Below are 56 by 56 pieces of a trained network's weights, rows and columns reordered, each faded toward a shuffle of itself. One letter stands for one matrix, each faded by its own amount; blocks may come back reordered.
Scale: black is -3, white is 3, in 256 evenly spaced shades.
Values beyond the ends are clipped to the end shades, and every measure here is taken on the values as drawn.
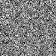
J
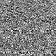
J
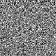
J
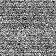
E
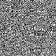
J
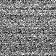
E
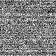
E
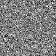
J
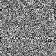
J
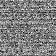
E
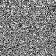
J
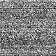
E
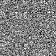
J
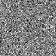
J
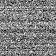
E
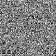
J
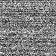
E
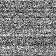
E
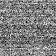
E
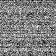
E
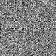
J
